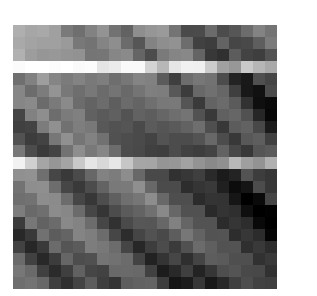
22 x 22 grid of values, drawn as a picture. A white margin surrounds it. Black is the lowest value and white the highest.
Ninth with the highest average: top left. Slope: up to the top left. Odd lines: rows 4 and 12. Ninth with the lowest average: bottom right. Calmest part: bottom right.
